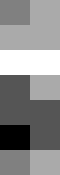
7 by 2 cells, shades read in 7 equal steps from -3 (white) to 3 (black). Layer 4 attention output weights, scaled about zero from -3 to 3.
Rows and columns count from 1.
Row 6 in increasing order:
1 3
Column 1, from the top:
0 -1 -3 1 1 3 0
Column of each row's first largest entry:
1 1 1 1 1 1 1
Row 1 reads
0 -1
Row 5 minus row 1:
1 2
